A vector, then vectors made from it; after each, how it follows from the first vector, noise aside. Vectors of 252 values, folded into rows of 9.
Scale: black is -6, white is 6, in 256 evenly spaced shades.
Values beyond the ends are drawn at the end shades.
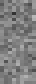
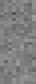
shrunk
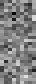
scaled up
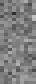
copied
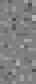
partly zeroed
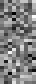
scaled up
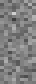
sign-scrambled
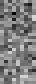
scaled up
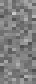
sign-scrambled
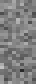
reversed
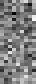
scaled up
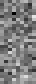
scaled up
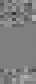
partly zeroed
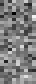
scaled up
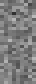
sign-scrambled
